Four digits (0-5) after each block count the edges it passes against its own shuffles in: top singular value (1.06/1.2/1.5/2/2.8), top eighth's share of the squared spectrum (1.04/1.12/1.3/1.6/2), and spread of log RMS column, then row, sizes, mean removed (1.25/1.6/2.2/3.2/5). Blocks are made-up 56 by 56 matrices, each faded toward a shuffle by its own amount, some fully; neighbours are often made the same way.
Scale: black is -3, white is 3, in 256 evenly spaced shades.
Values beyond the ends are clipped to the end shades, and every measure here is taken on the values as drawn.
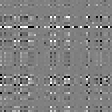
5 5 3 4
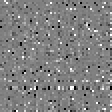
4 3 1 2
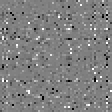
4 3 1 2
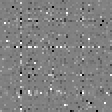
4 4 1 1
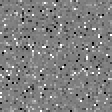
2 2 0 0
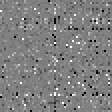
3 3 1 1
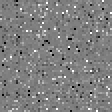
2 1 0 0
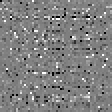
4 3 2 2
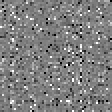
3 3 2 1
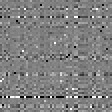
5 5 1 3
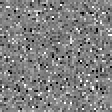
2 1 0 0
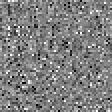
3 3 1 1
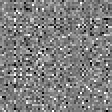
4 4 2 2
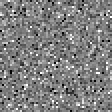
0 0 0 0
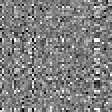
4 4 3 2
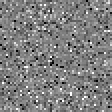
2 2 0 0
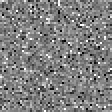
2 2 0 0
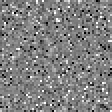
0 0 0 0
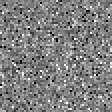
0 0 0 0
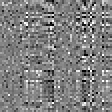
4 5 3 3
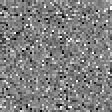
2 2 1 0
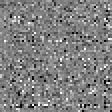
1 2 2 2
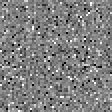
0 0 1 0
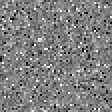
0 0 0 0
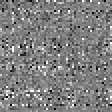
2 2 2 3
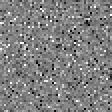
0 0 0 0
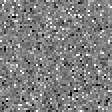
0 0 0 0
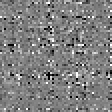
2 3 3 3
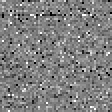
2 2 0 1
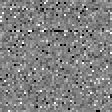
2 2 0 1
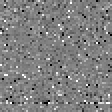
2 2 0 1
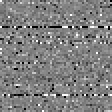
3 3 0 3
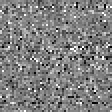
1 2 0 2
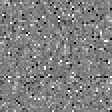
2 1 0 1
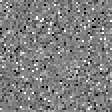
2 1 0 0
